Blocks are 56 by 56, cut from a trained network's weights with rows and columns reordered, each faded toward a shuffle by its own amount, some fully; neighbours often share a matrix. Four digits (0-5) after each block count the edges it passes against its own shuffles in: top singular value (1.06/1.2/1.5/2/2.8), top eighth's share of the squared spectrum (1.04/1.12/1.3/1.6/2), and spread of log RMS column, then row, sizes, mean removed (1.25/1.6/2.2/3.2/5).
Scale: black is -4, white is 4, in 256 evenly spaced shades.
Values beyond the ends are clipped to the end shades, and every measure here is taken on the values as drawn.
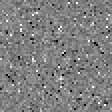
0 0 0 0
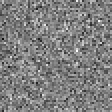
1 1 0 0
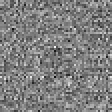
4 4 2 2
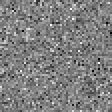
0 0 0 0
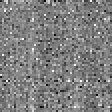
3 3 0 2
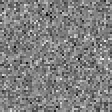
0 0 0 0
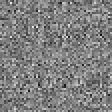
3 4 1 2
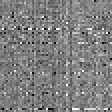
3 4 0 3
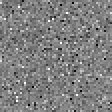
0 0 0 0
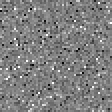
0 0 0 0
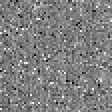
1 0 0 0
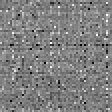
3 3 2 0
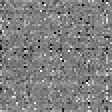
2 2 2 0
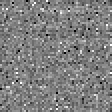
1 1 0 0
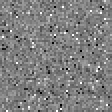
0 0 0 0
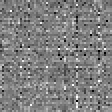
3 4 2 0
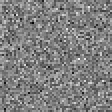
0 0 0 1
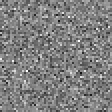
0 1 0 0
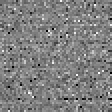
2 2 1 0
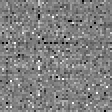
2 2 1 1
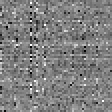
3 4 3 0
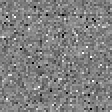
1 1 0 0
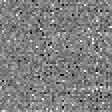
2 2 1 0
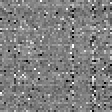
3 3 2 0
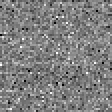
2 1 0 0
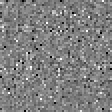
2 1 0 1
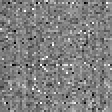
2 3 0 2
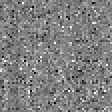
1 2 0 1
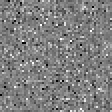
1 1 0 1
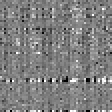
4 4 1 3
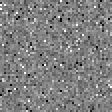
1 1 0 0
